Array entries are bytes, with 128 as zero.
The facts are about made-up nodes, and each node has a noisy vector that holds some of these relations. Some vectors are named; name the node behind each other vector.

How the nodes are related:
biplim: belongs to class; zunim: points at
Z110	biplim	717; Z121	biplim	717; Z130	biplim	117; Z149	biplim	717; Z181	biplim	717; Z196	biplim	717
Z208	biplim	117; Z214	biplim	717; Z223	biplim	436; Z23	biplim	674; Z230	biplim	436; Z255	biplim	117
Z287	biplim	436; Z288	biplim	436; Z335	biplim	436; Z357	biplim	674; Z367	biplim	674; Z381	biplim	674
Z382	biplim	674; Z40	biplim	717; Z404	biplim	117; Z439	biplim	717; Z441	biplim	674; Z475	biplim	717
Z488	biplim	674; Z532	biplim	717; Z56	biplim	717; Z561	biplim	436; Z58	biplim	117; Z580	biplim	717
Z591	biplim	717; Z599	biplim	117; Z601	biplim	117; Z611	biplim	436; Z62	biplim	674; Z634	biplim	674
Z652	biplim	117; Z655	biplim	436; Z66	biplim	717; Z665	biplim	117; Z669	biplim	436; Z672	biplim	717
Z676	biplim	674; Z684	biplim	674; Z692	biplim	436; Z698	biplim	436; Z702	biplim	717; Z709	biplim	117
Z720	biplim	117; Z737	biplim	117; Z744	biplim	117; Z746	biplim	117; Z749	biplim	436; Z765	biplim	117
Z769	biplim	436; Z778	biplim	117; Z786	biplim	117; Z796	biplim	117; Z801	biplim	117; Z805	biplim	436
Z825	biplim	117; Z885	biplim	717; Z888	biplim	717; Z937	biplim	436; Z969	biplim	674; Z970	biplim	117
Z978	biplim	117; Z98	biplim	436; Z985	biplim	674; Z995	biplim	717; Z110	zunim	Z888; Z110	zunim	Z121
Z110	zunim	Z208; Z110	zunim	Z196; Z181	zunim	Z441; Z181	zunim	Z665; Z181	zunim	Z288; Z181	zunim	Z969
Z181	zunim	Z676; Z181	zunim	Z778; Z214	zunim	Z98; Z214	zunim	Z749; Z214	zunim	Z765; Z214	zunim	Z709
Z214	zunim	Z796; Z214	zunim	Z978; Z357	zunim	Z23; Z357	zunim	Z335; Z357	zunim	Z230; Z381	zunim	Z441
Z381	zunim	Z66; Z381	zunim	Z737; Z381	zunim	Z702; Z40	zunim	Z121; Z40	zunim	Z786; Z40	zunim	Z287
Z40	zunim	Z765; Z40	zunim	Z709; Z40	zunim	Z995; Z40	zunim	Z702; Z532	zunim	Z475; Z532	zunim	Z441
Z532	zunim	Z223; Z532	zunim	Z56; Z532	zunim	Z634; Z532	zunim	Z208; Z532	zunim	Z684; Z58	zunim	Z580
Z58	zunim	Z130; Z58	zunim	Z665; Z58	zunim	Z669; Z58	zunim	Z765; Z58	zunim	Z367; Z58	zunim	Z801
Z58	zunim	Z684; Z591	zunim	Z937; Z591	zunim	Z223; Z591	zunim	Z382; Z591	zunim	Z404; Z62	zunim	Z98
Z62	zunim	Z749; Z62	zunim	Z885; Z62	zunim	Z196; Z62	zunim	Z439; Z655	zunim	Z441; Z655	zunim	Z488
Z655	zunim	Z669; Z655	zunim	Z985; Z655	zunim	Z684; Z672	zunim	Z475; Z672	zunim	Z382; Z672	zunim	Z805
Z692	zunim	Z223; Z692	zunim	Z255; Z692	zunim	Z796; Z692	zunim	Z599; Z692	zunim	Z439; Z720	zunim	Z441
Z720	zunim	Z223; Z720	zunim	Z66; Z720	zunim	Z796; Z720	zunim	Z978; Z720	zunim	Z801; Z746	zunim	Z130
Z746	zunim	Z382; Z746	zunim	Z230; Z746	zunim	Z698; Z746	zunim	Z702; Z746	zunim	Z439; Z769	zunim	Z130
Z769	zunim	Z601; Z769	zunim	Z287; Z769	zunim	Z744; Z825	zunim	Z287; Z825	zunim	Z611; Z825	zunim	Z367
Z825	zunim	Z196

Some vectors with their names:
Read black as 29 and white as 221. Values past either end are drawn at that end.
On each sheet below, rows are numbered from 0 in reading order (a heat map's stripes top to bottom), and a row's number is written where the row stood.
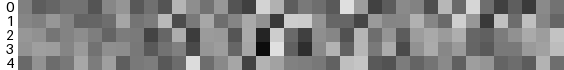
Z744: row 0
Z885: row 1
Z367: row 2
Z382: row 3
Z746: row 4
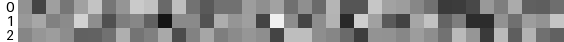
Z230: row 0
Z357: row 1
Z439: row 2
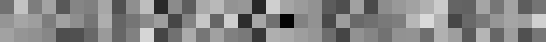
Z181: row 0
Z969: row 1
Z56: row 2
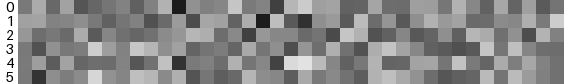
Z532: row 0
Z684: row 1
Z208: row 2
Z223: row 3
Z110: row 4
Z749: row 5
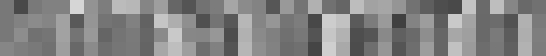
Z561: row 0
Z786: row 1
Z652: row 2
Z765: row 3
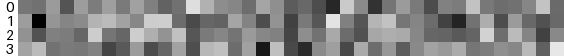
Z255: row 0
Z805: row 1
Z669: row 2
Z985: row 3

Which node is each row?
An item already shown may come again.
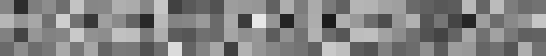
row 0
Z287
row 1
Z23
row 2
Z698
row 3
Z746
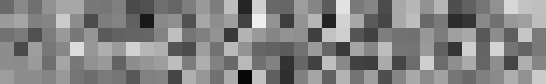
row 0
Z62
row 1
Z357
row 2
Z825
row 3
Z288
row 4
Z778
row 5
Z634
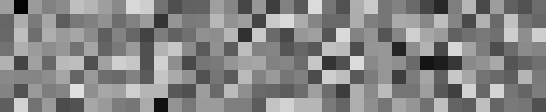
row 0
Z805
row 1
Z214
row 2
Z381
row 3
Z737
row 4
Z335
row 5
Z786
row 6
Z288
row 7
Z591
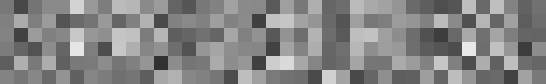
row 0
Z561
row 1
Z149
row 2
Z698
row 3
Z655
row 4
Z214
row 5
Z130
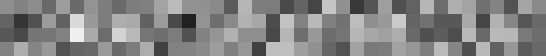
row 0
Z665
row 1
Z769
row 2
Z692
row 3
Z149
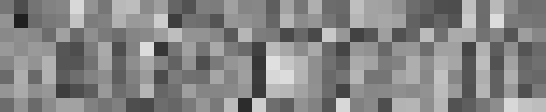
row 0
Z561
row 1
Z611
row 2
Z665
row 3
Z475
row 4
Z995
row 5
Z40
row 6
Z580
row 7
Z62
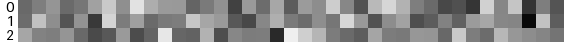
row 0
Z937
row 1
Z404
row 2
Z888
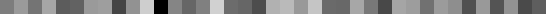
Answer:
Z672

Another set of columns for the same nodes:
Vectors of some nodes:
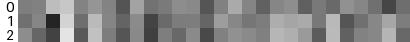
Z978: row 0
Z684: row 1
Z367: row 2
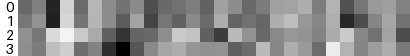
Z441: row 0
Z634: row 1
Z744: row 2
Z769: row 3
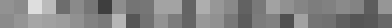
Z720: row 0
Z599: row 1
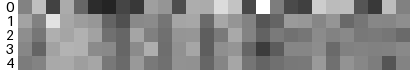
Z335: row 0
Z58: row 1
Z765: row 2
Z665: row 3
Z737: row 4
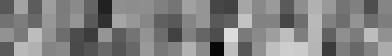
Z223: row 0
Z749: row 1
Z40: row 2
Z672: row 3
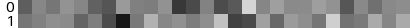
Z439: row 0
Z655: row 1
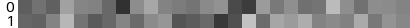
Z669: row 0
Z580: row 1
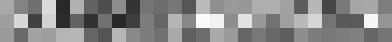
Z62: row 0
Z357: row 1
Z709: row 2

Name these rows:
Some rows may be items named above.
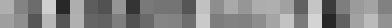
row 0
Z62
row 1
Z381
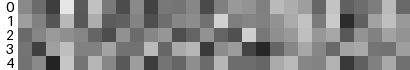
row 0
Z367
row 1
Z381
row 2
Z149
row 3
Z778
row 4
Z634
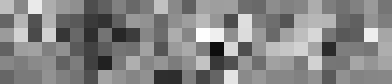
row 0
Z825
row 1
Z230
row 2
Z357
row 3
Z591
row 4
Z655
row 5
Z885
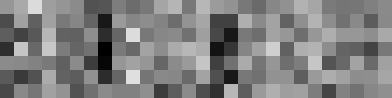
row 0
Z746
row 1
Z223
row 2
Z288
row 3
Z805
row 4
Z692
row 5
Z288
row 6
Z56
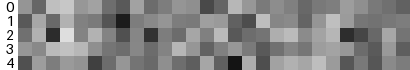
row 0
Z786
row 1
Z698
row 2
Z382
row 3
Z130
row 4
Z475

